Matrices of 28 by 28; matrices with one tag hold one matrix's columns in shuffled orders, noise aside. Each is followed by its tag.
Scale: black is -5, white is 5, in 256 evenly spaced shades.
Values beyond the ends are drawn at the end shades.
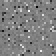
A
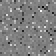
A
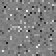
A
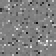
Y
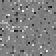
A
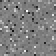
A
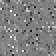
A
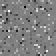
A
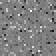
A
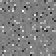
A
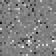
Y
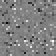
Y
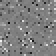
Y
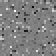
A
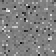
A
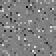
A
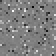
A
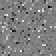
A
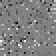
Y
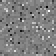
A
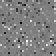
Y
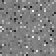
A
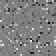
Y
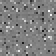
A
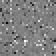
Y
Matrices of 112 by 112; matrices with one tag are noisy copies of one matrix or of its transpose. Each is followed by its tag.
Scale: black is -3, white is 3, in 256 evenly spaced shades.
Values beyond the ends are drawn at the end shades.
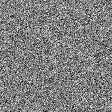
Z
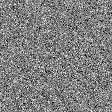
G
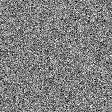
Z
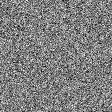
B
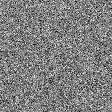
Z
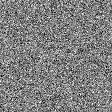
Z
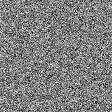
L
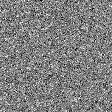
L
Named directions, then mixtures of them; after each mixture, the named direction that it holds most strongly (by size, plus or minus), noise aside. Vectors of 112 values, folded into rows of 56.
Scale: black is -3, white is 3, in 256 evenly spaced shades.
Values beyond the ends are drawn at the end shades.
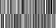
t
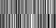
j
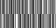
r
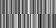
r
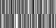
r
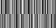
r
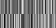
t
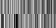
r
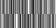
r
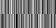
r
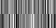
j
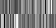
t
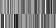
t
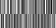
t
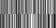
j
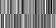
t
